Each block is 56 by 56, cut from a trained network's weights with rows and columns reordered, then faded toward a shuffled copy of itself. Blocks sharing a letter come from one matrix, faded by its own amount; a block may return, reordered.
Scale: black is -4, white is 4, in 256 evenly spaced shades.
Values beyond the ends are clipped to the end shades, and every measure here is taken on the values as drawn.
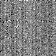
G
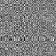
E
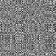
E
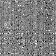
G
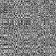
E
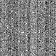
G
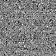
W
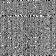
G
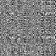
E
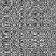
E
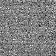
W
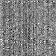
G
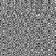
E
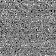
W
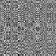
E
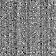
G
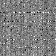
G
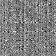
G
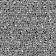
W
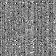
G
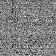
W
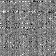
G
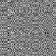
E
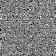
W
